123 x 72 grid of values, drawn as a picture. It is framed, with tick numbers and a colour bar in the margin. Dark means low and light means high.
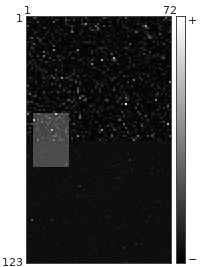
Ninth with the highest average: middle left. Odd patch: higher, in the middle left. Stripes: none. Seam: horizontal, 50% of the way down, the bottom part calmer.
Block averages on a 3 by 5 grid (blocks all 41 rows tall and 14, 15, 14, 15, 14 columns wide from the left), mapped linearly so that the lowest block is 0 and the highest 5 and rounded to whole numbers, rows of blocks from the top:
0 0 0 0 0 / 5 3 0 0 0 / 0 0 0 0 0
